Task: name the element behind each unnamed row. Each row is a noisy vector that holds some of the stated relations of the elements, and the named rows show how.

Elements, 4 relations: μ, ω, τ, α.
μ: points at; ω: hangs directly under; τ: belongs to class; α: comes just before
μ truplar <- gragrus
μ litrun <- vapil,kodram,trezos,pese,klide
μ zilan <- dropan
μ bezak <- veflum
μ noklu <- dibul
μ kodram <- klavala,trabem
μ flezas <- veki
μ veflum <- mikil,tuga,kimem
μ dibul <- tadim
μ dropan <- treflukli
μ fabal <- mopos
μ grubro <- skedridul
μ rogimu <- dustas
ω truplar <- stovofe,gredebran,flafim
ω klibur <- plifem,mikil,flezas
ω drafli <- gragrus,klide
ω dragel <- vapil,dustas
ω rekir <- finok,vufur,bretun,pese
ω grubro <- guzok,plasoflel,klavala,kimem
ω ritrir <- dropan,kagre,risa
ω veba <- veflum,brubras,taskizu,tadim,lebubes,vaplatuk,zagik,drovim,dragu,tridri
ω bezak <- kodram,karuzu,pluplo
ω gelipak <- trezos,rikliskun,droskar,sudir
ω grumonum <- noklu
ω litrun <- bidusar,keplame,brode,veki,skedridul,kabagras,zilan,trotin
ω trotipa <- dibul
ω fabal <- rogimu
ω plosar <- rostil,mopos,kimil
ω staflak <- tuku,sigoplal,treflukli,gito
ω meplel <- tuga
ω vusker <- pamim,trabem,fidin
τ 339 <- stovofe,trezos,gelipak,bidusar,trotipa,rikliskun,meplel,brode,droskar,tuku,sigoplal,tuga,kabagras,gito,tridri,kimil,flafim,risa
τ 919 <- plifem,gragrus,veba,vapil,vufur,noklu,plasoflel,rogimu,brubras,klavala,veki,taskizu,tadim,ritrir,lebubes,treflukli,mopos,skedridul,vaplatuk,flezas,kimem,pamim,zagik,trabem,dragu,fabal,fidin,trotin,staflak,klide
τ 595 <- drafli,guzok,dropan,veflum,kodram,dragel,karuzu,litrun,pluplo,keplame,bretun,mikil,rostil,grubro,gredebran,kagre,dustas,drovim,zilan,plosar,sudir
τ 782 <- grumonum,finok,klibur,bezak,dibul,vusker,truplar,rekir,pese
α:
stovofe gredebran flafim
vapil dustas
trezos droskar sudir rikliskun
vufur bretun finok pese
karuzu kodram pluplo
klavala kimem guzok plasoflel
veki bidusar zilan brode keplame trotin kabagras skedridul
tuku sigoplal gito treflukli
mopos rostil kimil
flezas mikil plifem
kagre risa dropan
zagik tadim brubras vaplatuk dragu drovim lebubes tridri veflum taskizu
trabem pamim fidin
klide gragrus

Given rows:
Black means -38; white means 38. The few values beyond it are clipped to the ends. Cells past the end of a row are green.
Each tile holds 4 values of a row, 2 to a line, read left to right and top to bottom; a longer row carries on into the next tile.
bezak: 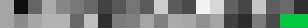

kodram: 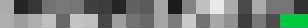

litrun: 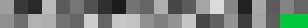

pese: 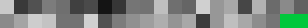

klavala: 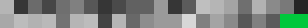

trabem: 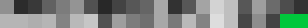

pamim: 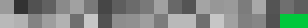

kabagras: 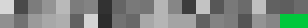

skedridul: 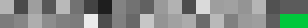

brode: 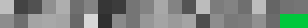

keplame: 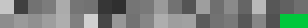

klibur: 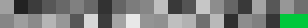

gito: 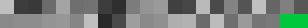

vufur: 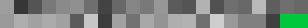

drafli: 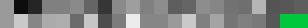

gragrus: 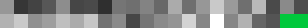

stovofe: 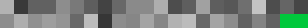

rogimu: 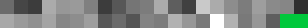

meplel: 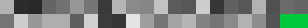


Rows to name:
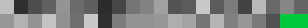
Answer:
finok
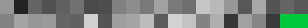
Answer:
grubro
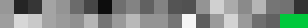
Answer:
klide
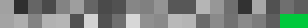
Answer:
grumonum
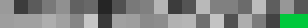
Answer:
plifem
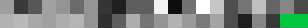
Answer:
mikil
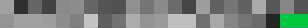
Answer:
kagre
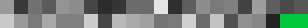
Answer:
flezas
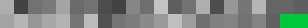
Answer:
drovim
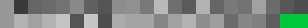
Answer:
veba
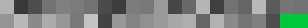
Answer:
bretun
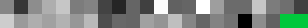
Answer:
veflum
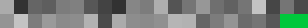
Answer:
gredebran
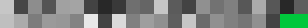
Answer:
veki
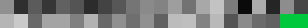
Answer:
truplar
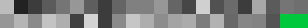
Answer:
rekir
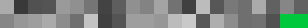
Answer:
risa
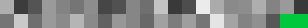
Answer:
dustas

